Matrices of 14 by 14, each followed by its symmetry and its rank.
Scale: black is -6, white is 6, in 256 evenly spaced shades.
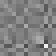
symmetric, rank three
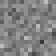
symmetric, full rank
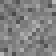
symmetric, full rank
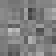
antisymmetric, rank two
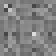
symmetric, rank three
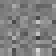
neither, rank two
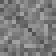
symmetric, full rank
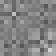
symmetric, rank three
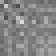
symmetric, rank three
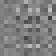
neither, rank two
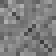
symmetric, full rank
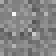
symmetric, rank three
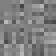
antisymmetric, rank two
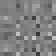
antisymmetric, rank two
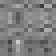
neither, rank two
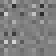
antisymmetric, rank two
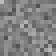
symmetric, full rank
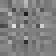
antisymmetric, rank two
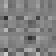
neither, rank two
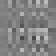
neither, rank two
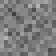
symmetric, full rank
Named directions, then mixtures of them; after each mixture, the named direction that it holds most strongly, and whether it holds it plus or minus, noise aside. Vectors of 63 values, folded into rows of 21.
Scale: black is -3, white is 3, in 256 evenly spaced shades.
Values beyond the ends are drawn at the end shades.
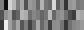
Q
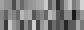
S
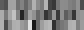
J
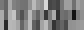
J, plus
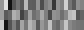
Q, minus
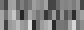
J, plus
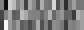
Q, plus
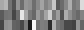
J, minus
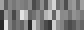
J, minus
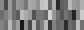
S, plus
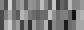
Q, plus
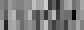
S, plus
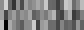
S, plus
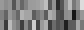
S, plus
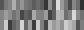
S, minus
